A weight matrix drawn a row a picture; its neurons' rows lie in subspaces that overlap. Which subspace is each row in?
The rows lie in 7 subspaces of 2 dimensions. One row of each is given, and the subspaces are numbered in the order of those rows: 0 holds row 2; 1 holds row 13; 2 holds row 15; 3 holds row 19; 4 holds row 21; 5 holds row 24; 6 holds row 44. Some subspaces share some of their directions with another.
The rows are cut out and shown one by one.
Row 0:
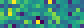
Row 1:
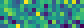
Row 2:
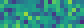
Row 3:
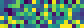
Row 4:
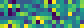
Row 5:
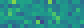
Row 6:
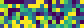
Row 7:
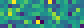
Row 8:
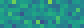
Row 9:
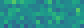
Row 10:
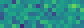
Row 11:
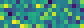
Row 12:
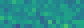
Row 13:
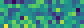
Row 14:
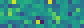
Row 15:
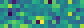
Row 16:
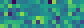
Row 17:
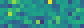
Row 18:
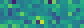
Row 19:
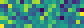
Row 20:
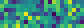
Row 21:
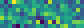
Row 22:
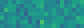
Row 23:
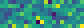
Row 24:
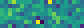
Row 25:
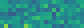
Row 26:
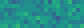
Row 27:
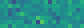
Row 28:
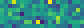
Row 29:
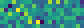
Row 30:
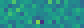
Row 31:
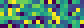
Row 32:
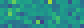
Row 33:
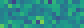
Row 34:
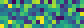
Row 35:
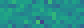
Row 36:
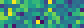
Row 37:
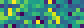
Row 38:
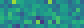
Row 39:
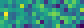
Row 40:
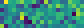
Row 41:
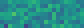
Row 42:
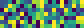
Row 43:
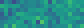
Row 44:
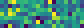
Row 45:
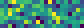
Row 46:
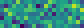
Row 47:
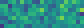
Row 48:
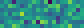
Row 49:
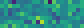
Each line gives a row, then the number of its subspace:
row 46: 2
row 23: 5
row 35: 5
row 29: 0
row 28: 6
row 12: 4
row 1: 4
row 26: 0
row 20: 0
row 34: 3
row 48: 6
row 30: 0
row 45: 5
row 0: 3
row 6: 1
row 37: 3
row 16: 5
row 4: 6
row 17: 2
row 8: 6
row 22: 0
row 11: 2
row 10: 2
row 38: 4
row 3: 4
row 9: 1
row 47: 3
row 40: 1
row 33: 3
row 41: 6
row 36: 3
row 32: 2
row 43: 3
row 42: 0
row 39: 5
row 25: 6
